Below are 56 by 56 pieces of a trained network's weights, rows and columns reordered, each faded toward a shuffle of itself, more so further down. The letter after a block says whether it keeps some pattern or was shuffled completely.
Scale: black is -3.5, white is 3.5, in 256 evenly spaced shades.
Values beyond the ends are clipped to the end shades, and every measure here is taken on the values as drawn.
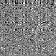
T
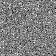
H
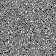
H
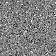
H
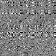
T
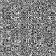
T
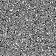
H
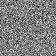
H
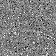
H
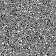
H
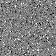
H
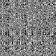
T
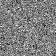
H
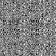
T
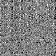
T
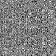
T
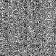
T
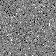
H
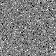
H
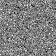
H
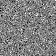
H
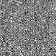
T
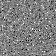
H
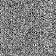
T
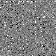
T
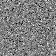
H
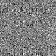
T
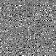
T
